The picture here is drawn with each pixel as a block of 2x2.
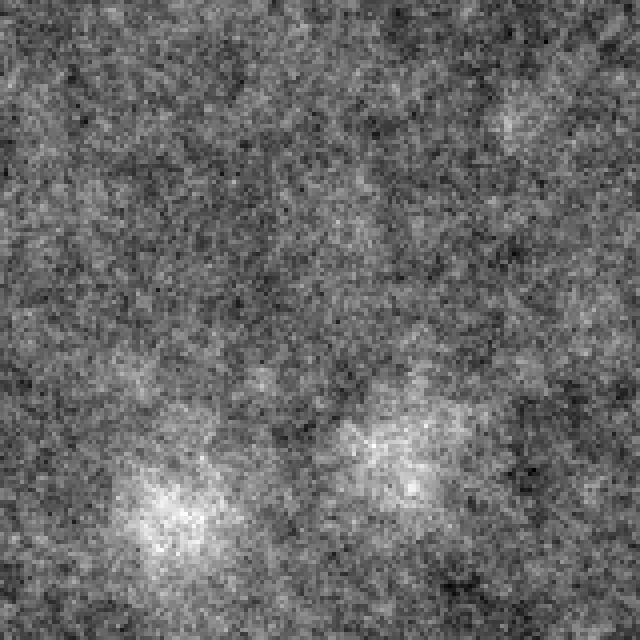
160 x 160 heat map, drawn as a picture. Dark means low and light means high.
Mirror symmetry: none. Grain: blotchy. Bumps: two. Odd rows or columns: none.
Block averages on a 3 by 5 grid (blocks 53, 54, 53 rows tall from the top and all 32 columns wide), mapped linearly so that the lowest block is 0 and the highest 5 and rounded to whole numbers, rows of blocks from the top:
11100 | 11111 | 15220
